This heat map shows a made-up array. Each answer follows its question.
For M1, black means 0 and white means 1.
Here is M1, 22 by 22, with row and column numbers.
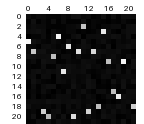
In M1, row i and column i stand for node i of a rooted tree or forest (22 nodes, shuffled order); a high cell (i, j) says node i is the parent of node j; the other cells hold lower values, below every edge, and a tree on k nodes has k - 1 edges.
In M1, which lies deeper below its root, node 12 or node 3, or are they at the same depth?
the same depth
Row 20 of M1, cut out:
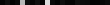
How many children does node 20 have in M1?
2
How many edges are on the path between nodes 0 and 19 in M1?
7
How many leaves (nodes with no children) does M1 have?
8
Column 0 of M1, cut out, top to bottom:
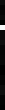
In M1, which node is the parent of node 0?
5
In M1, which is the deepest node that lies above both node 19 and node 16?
9
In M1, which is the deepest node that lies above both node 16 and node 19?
9
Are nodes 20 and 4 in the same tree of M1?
yes
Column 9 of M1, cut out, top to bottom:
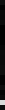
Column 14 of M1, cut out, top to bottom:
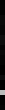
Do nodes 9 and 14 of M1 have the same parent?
no
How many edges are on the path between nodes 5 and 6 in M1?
2
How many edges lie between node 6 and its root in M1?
2
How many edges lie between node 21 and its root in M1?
4
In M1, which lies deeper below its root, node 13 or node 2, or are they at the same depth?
node 13
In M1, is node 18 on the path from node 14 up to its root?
yes
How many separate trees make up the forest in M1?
2
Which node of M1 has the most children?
7
